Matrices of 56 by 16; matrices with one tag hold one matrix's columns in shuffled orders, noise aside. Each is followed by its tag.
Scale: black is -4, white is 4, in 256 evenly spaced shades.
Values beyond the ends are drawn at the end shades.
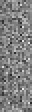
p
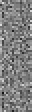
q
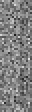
p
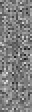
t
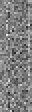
q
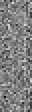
q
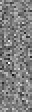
t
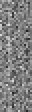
q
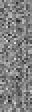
p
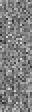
p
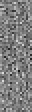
t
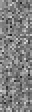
p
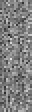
p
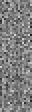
p
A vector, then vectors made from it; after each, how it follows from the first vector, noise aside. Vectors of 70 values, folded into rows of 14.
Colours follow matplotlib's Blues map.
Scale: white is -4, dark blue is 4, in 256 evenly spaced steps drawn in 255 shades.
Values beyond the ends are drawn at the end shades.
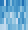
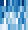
scaled up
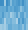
shrunk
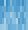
shrunk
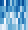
scaled up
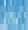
shrunk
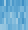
shrunk
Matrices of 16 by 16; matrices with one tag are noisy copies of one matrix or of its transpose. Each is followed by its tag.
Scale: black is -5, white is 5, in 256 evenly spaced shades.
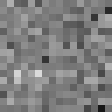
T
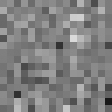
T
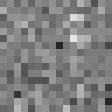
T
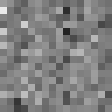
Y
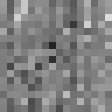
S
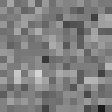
T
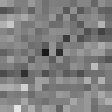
S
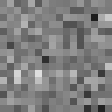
T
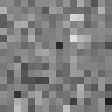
T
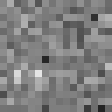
T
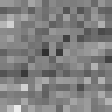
S
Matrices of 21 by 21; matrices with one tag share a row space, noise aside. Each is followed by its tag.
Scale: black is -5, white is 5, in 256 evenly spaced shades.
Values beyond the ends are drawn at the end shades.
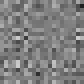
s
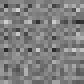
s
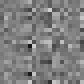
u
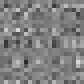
s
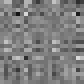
s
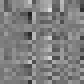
u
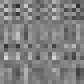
s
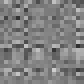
s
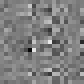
u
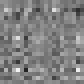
s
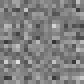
s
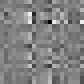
u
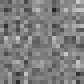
s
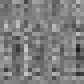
s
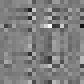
u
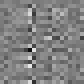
u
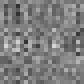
s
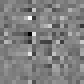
u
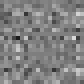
s
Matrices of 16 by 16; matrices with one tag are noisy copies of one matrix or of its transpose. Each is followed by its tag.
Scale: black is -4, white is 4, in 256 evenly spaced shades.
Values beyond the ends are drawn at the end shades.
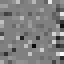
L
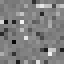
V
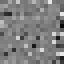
L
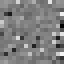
L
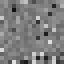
L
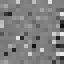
L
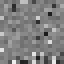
L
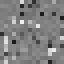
V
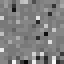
L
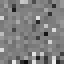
L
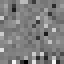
L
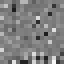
L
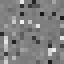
V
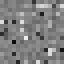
V
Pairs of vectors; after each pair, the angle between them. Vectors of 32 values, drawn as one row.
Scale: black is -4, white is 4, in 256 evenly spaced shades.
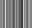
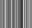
nearly parallel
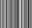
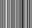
partly opposed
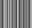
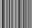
partly aligned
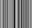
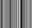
orthogonal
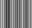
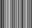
nearly opposite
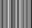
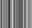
partly opposed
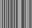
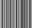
partly aligned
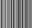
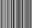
nearly parallel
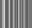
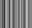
nearly opposite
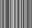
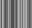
partly opposed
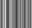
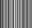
orthogonal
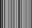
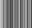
partly opposed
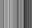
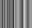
partly opposed
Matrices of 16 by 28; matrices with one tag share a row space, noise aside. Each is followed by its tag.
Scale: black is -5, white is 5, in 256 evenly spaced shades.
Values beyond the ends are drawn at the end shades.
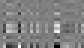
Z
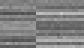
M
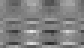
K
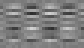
K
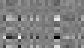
Z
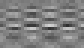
K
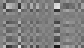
Z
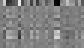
Z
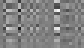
Z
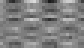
K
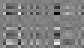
Z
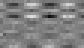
K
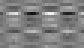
K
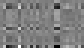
Z
